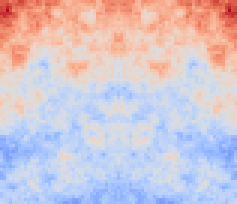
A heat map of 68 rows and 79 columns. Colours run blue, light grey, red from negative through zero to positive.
No regular stripes run through it. There are no lone odd cells. There is an overall slope up to the top. The left and right halves mirror each other. Overall the values sit about 50% of the way up the scale.
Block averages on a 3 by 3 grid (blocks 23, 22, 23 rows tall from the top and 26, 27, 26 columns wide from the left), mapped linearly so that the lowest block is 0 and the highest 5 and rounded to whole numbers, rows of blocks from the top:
5 4 5 | 2 1 2 | 0 0 0
